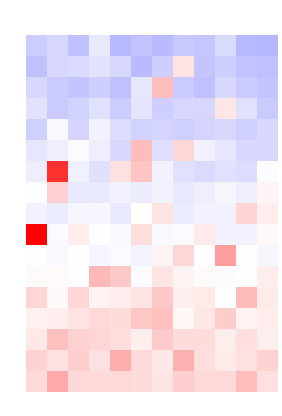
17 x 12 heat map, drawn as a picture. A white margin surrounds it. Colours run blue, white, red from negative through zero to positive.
There are no regular stripes. The values are skewed, with a long tail toward high values. No single row or column stands out from its neighbours. The middle left is the roughest part. Overall the values sit about 50% of the way up the scale. Values rise toward the bottom.
